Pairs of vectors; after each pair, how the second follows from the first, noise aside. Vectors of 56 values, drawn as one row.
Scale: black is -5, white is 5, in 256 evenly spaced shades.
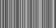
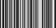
scaled up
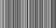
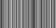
shuffled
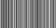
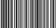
scaled up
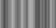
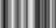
scaled up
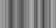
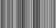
shuffled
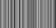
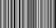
scaled up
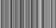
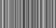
shuffled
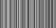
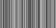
shuffled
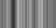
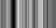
scaled up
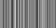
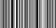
scaled up
